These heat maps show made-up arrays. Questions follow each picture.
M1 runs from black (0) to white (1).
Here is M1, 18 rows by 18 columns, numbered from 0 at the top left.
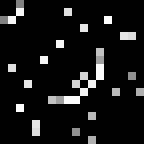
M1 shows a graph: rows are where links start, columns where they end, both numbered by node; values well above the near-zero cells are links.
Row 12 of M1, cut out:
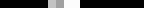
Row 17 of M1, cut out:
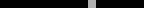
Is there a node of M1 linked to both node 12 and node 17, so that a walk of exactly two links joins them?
no
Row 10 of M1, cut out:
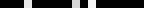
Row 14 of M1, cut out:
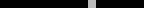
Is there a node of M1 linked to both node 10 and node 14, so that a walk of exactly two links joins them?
yes
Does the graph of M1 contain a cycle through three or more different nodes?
no
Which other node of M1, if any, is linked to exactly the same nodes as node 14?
node 17
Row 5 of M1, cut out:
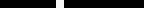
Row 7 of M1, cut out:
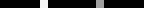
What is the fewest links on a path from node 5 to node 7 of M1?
1
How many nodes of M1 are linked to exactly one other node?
8
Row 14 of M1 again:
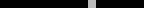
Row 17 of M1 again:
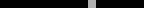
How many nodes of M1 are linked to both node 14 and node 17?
1
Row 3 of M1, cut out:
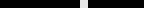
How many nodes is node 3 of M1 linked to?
1
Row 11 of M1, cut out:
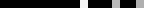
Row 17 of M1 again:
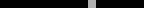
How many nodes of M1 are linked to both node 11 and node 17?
0
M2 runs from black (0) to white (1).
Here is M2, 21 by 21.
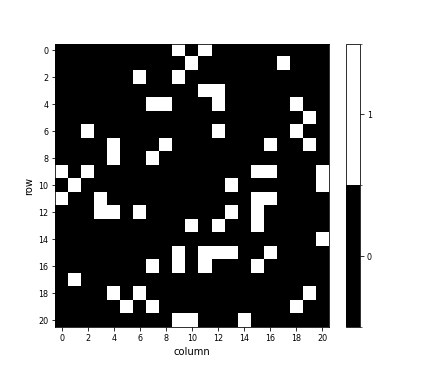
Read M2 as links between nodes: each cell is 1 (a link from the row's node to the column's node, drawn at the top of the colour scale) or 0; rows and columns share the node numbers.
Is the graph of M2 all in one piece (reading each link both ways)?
yes
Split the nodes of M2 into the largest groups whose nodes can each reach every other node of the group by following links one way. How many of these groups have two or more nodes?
1
